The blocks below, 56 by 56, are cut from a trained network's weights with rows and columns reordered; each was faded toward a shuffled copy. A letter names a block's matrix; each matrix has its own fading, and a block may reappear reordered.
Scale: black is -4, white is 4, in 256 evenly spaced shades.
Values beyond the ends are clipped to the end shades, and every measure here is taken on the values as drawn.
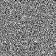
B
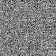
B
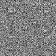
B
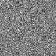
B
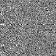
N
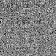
B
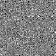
N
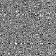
N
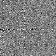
N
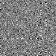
N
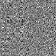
N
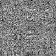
B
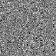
N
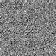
B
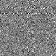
N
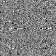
N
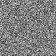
B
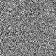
B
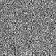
B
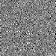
N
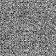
B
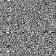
N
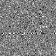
N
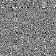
N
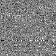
N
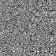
N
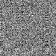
B
